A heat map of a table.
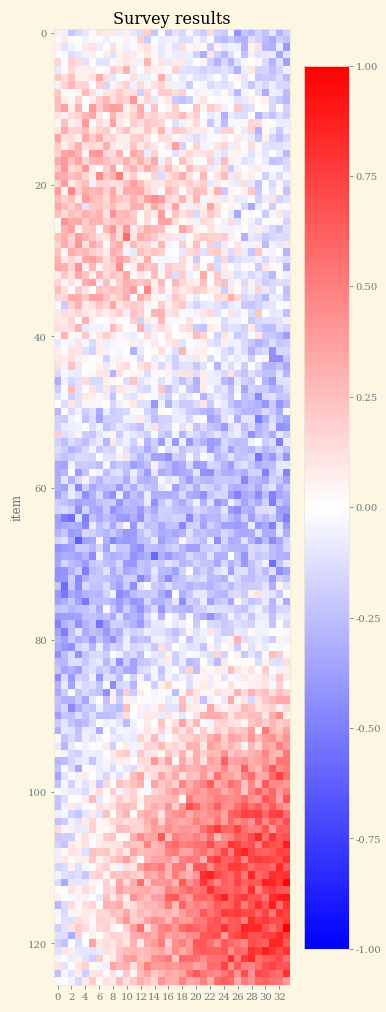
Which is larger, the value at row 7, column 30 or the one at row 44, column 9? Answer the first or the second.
the second
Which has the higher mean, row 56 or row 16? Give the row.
16
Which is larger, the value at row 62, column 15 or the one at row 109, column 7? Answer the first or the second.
the second
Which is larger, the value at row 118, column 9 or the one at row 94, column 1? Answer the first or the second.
the first
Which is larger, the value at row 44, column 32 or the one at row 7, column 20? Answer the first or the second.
the second
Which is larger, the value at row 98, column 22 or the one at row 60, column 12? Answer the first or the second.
the first
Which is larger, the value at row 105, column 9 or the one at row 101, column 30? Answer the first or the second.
the second
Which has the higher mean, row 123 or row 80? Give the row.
123
